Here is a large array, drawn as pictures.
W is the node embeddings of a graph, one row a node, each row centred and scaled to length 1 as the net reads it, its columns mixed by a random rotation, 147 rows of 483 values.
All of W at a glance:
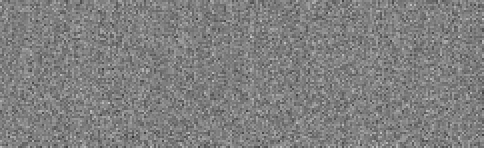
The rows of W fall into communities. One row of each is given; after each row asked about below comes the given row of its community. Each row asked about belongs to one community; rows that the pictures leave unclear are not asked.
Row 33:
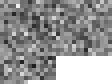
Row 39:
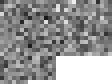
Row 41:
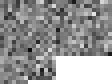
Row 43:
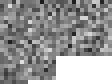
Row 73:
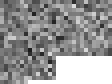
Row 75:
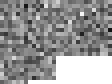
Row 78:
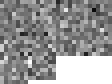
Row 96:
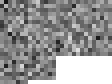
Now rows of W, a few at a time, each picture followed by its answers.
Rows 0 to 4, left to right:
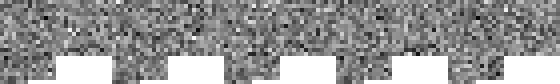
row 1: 75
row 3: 75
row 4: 39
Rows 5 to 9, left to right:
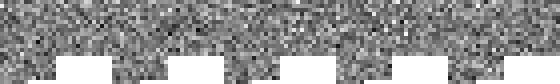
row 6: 41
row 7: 43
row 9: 78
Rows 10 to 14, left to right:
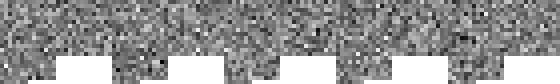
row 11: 73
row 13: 73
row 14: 96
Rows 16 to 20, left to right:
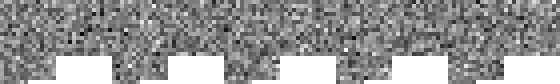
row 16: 75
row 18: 96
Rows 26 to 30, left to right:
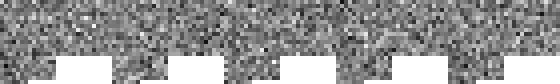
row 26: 96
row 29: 96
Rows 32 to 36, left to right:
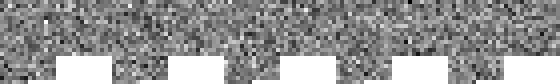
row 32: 39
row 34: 78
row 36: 41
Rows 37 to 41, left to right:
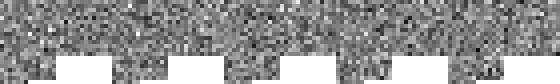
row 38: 33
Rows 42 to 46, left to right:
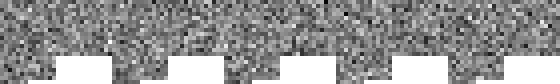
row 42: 41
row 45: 33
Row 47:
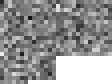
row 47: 39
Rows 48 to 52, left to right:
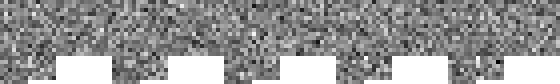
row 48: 78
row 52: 78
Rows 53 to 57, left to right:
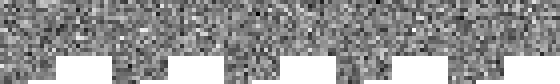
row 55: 73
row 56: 43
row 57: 39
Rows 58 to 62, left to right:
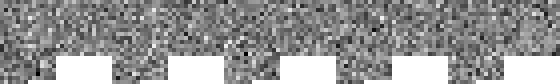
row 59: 33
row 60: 78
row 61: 43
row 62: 73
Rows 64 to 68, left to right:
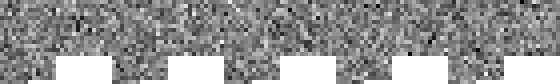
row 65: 75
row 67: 96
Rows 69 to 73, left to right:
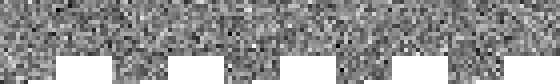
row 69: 75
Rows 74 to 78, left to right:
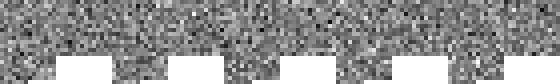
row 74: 78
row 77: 33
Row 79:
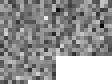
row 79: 73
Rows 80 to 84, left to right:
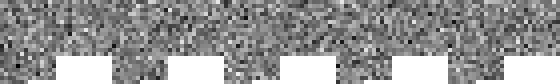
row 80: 73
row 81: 41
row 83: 33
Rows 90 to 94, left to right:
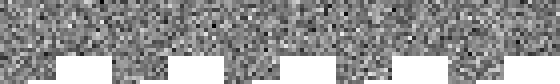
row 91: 73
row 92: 75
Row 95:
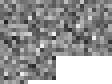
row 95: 33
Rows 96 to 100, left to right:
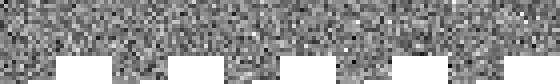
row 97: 78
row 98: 33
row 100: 33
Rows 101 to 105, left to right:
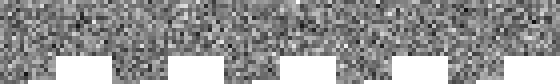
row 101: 39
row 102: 75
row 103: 39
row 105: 73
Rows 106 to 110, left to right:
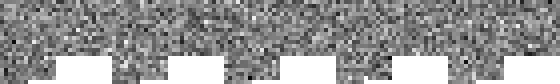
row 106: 43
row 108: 33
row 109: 78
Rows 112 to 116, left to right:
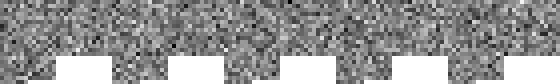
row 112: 96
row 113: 96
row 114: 78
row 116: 39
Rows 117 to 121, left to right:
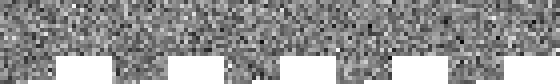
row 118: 75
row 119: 41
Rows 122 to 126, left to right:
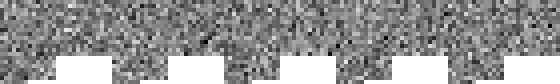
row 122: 78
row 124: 73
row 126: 73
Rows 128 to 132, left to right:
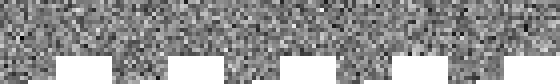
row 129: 73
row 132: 39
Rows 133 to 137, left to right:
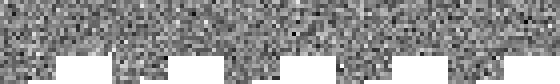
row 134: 78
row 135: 78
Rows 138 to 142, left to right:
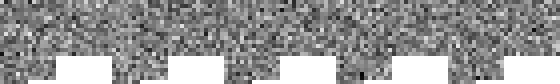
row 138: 96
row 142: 41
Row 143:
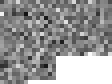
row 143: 39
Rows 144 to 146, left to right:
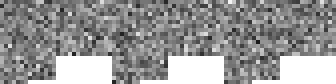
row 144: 41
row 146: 33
